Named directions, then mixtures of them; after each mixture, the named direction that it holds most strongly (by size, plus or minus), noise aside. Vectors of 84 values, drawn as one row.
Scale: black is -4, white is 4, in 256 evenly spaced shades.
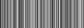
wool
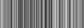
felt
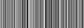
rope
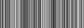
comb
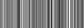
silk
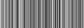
wool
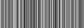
wool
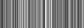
felt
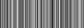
wool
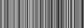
silk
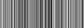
rope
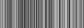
felt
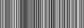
comb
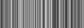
felt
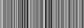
rope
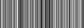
felt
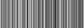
rope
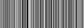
rope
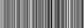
silk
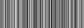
comb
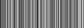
wool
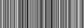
rope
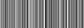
rope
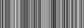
comb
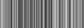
felt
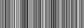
comb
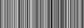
silk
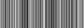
rope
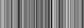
silk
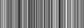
felt
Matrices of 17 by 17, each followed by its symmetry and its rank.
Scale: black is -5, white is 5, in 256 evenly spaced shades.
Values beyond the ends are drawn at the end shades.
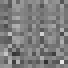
neither, rank three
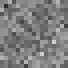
symmetric, full rank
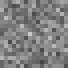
neither, full rank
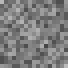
symmetric, full rank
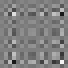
symmetric, rank one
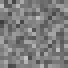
neither, full rank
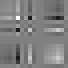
symmetric, rank one
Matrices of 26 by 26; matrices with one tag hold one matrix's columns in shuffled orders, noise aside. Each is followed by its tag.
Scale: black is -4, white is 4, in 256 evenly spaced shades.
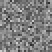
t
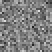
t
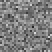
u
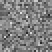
u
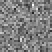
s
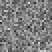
t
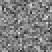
s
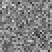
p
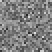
u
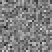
t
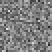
t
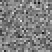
p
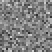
u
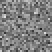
u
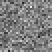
p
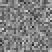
t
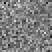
p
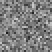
s
